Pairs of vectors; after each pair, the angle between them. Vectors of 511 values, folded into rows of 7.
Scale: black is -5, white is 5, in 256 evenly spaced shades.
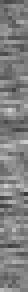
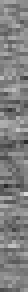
nearly opposite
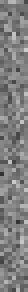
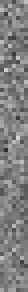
partly opposed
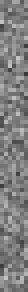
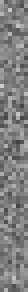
partly aligned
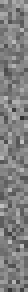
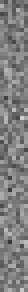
nearly opposite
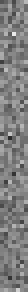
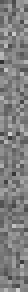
nearly parallel
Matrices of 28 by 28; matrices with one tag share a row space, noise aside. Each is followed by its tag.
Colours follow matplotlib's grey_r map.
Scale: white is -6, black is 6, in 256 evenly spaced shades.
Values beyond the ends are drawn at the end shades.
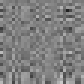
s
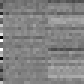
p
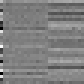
p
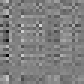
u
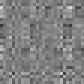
s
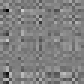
u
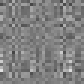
s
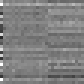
p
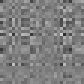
s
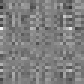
s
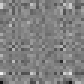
s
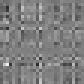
u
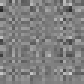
s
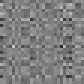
s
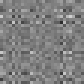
s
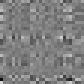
s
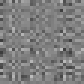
s
